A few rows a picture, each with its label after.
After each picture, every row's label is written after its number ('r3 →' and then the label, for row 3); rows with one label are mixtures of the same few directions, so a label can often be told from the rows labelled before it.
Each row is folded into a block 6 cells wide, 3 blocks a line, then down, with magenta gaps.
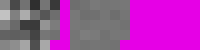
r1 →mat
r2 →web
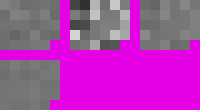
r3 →web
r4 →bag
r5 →bag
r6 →mat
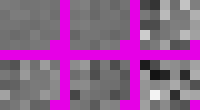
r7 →web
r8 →bag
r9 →bag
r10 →bag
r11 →bag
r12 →web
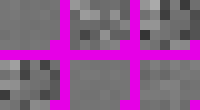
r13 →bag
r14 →web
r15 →bag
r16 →bag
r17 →web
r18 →mat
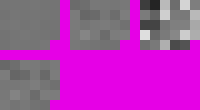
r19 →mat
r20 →web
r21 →bag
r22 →web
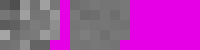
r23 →bag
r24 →web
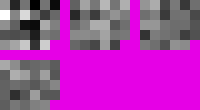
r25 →mat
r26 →mat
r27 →bag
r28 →web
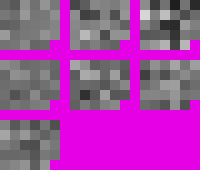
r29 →bag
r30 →web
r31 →mat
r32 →web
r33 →web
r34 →mat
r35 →mat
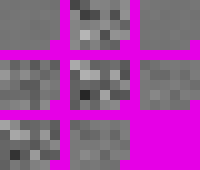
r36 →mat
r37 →web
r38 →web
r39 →mat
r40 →web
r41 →web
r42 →web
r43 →web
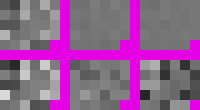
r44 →bag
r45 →bag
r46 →bag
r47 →bag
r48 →web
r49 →bag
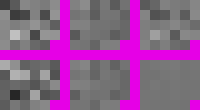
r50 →web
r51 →bag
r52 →web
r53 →web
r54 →bag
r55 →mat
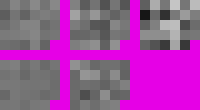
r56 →mat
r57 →mat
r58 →mat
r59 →bag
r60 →web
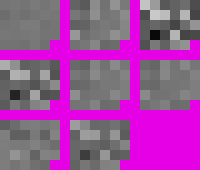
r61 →mat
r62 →bag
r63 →web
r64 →web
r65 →bag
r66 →bag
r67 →web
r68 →web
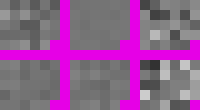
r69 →mat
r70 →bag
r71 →web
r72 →bag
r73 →mat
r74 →bag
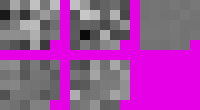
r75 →mat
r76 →web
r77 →mat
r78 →bag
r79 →bag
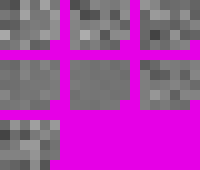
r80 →bag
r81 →web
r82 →web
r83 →bag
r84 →bag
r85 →web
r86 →mat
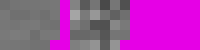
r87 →web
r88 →mat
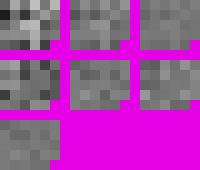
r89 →mat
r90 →mat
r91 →mat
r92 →bag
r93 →web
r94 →bag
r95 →web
